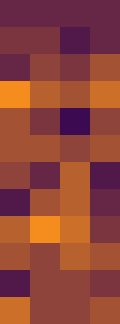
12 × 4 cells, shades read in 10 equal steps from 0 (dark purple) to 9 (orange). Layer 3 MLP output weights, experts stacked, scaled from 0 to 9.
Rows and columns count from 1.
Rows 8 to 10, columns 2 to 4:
5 6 2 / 9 7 3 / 4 6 5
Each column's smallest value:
1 2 0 1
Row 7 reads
4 2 6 1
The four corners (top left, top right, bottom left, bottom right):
2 2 7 5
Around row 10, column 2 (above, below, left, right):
9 4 5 6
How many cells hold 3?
6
